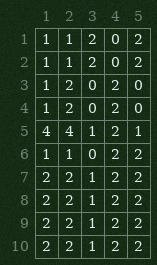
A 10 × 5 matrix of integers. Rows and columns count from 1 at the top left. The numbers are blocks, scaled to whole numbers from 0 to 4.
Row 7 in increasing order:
1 2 2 2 2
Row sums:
6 6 5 5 12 6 9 9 9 9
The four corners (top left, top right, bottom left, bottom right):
1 2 2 2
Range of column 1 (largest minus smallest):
3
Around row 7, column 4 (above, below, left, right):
2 2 1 2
